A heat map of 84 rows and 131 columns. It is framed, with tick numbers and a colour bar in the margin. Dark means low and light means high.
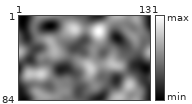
The top middle is the ninth with the highest average. There is no overall slope. No row or column stands out. There are no regular stripes. The field is smooth, with broad soft blobs. The ninth with the lowest average is the top left.
